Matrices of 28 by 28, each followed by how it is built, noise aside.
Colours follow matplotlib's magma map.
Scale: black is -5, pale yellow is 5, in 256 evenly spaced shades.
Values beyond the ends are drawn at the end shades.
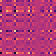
low rank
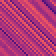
Toeplitz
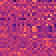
low rank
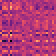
low rank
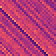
Toeplitz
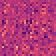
low rank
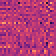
low rank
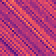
Toeplitz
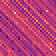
Toeplitz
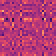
low rank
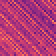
Toeplitz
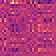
low rank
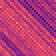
Toeplitz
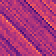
Toeplitz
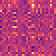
low rank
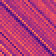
Toeplitz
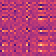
low rank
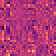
low rank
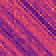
Toeplitz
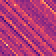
Toeplitz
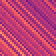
Toeplitz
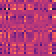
low rank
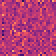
low rank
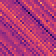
Toeplitz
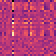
low rank
